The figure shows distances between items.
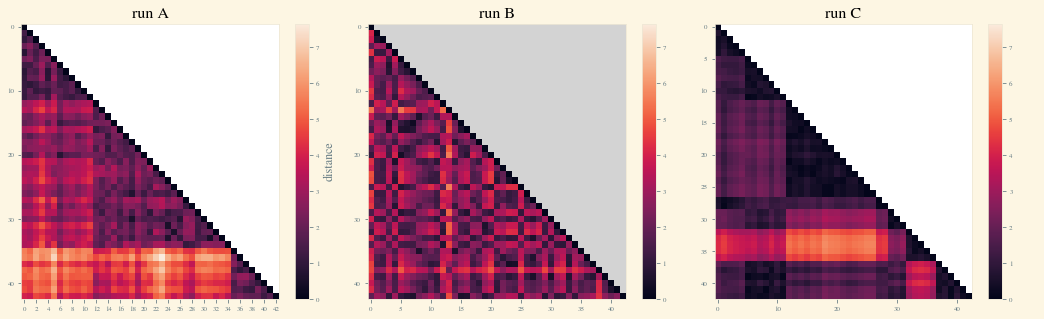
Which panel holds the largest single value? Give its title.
run A
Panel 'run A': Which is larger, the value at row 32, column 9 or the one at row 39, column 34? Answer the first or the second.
the second
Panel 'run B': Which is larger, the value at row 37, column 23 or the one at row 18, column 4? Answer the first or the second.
the second
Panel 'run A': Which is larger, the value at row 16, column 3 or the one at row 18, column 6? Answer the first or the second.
the first
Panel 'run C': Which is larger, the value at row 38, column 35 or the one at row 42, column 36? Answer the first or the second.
the first
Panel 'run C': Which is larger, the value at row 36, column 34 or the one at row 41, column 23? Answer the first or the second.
the second
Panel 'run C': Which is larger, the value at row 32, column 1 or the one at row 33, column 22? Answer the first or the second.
the second
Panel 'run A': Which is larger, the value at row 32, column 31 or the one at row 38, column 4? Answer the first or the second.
the second
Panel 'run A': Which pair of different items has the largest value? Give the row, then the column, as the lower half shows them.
36, 23
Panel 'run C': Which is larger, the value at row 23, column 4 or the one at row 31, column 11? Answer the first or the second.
the first
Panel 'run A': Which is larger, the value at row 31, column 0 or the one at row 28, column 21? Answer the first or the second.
the first
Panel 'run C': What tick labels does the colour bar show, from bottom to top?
0, 1, 2, 3, 4, 5, 6, 7
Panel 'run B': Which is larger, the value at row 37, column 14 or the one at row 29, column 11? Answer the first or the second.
the second
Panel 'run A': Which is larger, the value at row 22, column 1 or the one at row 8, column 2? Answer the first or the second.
the first
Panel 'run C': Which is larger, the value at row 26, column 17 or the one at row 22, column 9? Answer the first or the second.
the second
